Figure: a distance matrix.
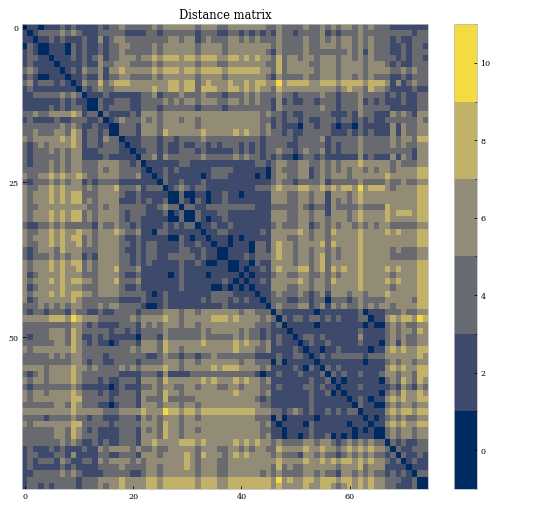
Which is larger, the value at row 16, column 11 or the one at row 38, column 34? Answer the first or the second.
the first
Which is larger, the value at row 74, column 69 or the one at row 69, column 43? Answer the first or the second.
the second
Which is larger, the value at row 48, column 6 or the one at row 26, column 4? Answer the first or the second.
the second
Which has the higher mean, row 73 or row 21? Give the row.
73
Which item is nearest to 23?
45
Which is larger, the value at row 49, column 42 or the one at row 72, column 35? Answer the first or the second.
the second
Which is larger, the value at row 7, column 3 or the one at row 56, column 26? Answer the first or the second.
the second
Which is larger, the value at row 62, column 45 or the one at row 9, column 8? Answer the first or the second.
the first
